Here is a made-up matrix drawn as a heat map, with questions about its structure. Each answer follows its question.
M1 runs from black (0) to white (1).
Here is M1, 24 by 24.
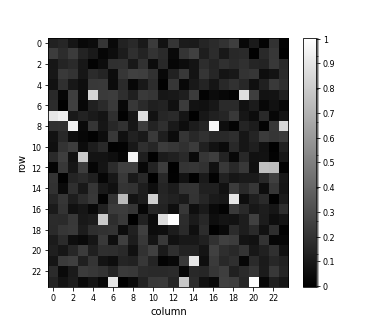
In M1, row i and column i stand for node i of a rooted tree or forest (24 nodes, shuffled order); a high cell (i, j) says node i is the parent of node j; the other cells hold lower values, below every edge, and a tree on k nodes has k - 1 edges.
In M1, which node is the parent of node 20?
23
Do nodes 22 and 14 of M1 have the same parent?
no
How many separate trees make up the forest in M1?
2
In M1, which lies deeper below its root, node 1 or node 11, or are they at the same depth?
node 1
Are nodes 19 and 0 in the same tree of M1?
no
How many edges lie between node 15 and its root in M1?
0
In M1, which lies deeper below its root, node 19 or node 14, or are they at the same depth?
node 14
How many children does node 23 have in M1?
3
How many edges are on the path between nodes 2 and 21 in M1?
5
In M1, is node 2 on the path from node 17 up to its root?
no
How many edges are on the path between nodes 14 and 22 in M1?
3
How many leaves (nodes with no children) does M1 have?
15
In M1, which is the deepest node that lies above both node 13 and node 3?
11
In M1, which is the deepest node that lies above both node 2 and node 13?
8
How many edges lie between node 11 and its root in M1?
1
